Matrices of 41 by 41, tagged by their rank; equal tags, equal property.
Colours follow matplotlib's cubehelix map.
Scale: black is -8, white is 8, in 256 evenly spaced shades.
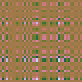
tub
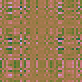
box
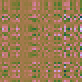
box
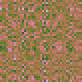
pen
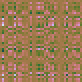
box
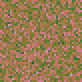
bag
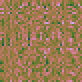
pen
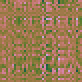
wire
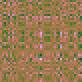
wire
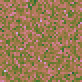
bag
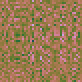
pen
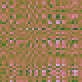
wire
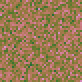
bag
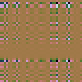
tub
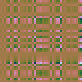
tub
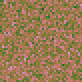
bag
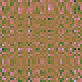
wire
